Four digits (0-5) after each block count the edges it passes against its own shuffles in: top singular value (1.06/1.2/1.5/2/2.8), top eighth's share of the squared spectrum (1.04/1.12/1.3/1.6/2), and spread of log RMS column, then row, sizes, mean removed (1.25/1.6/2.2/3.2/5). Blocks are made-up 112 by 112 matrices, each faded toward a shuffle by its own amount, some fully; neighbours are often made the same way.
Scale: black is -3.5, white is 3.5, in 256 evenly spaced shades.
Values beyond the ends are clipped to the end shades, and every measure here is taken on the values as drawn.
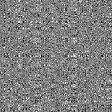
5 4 3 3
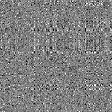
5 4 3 3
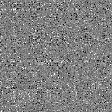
4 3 2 2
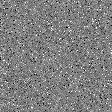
0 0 0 0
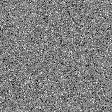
2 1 0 0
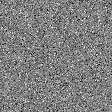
0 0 0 0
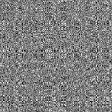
5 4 3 3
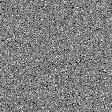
2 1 0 0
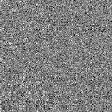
4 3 2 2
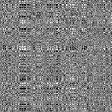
5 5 3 4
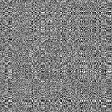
5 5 4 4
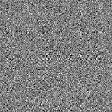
4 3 2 2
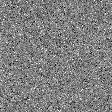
0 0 0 0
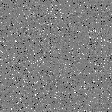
3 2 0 0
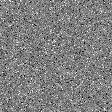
0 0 0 0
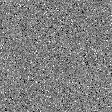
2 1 0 0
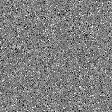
3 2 1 0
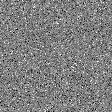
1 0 0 0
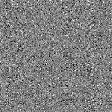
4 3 2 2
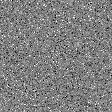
0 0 0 0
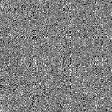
4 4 3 2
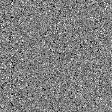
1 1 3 0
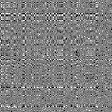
5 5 3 4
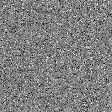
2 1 0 0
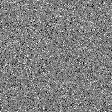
3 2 0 0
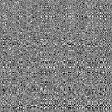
5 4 3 3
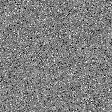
2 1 0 0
